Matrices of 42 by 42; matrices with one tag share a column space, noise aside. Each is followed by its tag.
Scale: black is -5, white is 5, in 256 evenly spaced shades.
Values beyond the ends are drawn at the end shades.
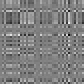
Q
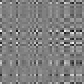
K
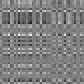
Q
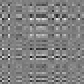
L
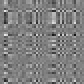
Q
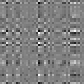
K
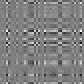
K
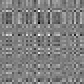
Q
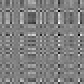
Q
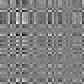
Q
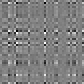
K
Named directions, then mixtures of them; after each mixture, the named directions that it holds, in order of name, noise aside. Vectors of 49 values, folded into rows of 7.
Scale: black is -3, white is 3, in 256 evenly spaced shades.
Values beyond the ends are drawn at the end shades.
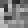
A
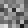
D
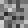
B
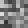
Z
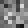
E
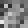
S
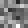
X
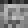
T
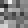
A, T, Z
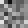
B, S, Z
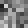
D, S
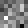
D, E, S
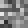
Z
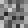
B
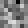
E, X
